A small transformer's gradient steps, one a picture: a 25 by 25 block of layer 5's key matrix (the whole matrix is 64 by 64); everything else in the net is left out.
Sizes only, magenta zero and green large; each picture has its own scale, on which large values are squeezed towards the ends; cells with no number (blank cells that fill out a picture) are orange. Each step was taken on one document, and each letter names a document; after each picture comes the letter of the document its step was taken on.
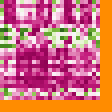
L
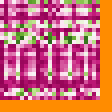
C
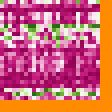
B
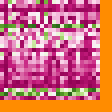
B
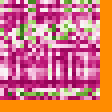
C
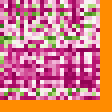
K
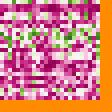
B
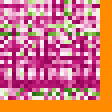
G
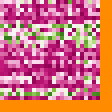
K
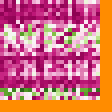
C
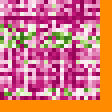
K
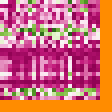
C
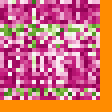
B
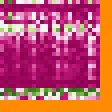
B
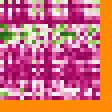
L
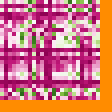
C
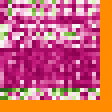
L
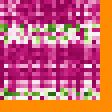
K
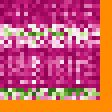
K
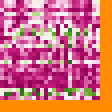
K
